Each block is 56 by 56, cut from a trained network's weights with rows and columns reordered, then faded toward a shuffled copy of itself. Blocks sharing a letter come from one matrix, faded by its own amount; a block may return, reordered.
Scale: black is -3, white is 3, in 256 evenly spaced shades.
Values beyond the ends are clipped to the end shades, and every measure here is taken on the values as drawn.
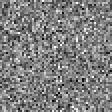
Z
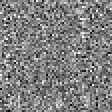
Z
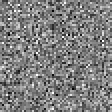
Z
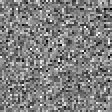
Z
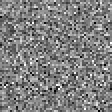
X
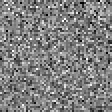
X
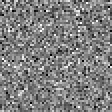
X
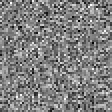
Z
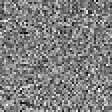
Z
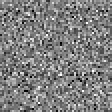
X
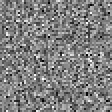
Z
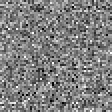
X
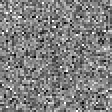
X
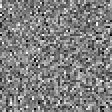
Z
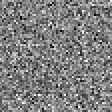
X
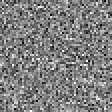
X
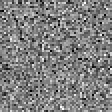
X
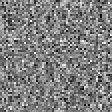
Z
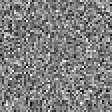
Z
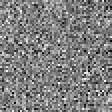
Z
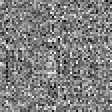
Z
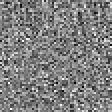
Z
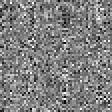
Z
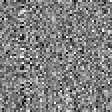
Z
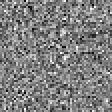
Z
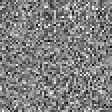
Z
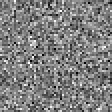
Z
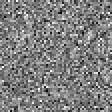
X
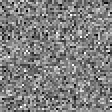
X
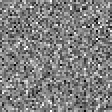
Z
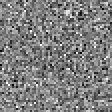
X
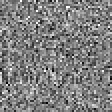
Z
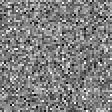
X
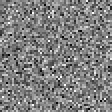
X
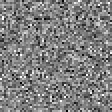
X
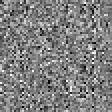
Z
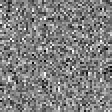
Z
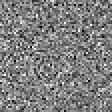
X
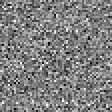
X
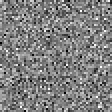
X
